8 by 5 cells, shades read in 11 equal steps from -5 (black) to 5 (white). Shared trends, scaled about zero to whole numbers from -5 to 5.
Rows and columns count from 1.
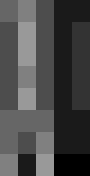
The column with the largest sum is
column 2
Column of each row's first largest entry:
2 2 2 2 2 1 3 3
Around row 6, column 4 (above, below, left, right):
-4 -4 -1 -4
